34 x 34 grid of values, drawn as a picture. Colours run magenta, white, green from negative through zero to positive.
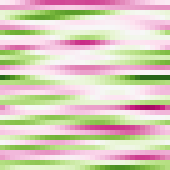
Slope: none. Average level on the scale: 50%. Grain: streaks across. Stripes: horizontal, repeating 8 times.
